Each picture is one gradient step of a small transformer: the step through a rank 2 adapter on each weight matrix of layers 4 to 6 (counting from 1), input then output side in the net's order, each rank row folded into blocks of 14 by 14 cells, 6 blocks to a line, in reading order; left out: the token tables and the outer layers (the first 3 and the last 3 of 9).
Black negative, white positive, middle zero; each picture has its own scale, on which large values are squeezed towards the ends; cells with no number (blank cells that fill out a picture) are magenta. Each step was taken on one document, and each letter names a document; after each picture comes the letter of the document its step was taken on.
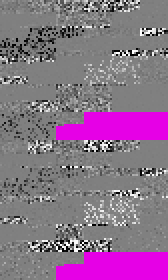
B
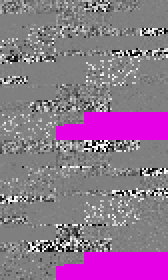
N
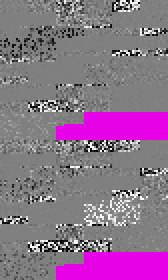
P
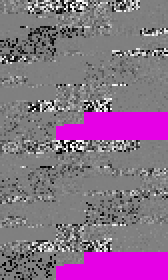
N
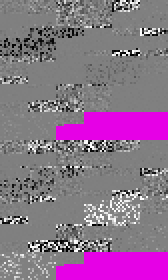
P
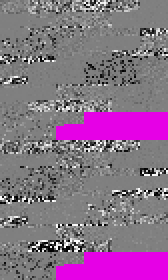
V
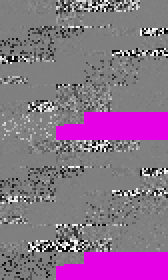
N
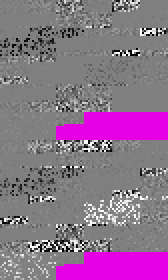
P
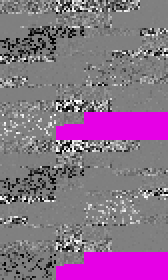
V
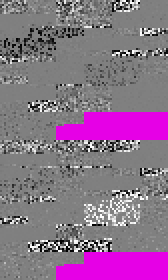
P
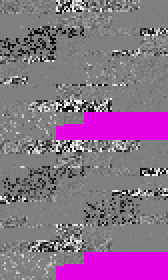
V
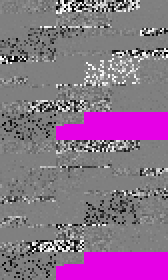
N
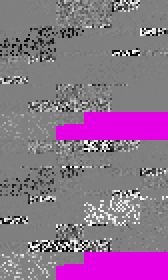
B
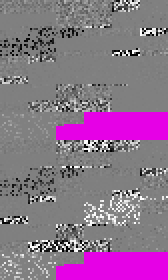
B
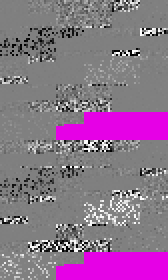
B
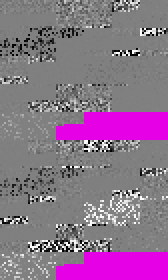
B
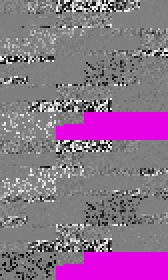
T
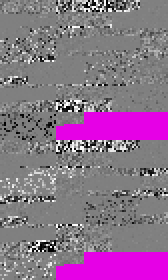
T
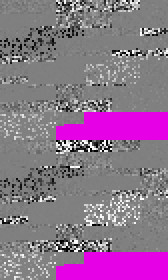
P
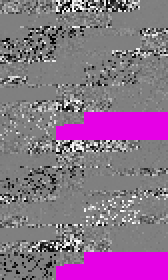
V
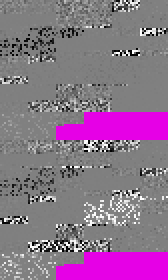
B
